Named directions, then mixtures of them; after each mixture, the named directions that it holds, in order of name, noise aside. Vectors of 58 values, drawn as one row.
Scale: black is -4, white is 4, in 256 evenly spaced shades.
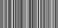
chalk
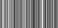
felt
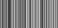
chalk, felt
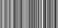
chalk, felt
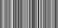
chalk, felt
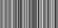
chalk, felt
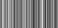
felt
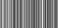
felt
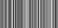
chalk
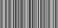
chalk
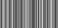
chalk, felt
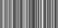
chalk, felt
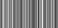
chalk, felt
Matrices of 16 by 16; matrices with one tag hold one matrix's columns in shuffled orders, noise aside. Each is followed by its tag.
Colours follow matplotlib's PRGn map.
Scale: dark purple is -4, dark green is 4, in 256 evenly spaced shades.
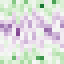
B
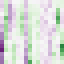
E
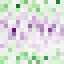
B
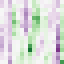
E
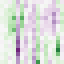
E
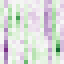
E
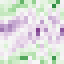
B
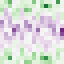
B
